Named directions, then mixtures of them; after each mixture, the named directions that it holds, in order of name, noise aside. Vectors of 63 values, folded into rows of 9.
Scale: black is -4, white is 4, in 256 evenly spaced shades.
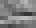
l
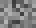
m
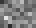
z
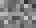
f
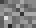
m, z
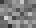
z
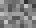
f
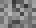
m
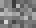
f, m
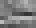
l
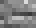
f, l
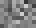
f, m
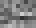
l, m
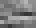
l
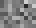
f, m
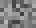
m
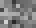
f, m
